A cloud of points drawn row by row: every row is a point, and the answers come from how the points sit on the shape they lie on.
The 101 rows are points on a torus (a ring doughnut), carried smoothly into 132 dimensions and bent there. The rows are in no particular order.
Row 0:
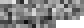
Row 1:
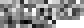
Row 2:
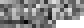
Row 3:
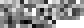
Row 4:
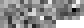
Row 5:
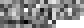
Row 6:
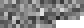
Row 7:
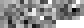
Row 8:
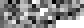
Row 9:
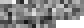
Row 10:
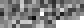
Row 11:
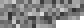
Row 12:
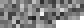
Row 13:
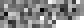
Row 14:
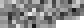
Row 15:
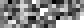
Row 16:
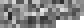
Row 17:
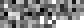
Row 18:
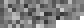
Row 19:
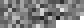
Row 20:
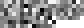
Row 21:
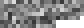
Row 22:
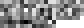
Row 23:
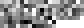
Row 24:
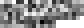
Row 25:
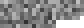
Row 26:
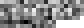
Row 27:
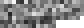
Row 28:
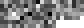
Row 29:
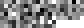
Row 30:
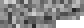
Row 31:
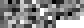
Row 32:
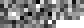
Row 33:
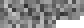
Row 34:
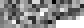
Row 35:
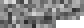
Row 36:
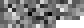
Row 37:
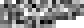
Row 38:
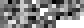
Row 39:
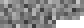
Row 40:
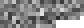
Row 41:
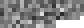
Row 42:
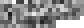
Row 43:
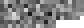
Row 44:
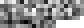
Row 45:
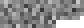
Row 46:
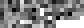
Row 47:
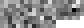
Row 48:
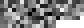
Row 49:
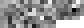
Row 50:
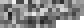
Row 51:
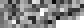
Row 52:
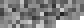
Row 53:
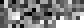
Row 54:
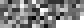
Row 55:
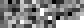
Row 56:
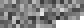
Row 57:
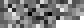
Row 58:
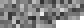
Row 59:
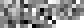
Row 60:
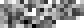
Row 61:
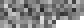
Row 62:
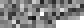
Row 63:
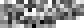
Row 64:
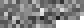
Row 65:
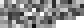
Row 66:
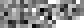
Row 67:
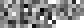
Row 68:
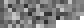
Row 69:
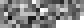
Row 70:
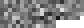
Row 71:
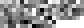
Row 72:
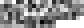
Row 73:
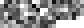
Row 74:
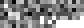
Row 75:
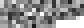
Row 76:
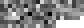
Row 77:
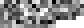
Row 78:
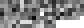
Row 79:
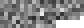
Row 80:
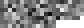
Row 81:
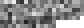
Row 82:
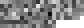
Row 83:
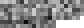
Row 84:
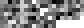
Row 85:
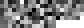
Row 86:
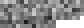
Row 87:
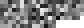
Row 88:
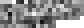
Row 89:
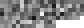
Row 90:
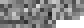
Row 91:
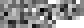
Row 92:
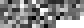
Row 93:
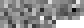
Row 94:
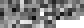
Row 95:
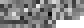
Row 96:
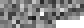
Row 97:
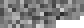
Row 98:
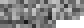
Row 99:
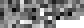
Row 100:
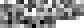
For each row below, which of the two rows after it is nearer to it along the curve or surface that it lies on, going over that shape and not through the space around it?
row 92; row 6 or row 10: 6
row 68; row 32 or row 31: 32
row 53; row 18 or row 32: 32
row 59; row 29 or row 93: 29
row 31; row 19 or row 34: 34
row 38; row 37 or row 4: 37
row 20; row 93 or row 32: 32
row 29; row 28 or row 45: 28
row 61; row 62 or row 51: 62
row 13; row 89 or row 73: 89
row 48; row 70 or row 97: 70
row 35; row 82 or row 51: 82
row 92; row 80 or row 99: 80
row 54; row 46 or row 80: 80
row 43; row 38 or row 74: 74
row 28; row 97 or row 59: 97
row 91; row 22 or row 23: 23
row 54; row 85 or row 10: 85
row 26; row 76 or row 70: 76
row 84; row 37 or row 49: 37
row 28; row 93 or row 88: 93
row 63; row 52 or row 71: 71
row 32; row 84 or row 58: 58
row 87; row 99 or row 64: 64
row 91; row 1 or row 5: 1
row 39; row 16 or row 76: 76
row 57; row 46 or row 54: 54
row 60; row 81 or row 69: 81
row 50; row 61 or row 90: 90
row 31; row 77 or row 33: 77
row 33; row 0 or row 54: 0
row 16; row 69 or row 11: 69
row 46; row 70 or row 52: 52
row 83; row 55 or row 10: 10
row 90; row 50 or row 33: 33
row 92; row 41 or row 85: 85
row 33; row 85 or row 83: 83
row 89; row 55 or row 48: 55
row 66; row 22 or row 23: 23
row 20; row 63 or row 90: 90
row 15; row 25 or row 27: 27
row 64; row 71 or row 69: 69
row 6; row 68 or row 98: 68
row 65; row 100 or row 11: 11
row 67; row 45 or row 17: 17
